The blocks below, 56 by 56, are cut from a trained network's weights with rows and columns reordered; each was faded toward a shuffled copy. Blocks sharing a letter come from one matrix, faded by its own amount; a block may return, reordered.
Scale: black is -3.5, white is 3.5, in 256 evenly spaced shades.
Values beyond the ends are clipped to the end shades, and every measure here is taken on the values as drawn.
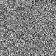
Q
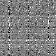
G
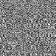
Q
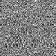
Q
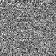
Q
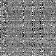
G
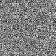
Q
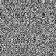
Q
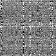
G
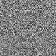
Q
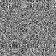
Q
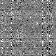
G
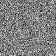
Q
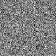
Q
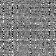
G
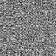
Q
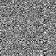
Q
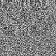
Q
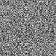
Q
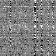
G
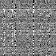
G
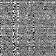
G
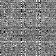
G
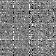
G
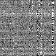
G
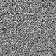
Q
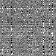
G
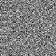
Q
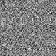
Q
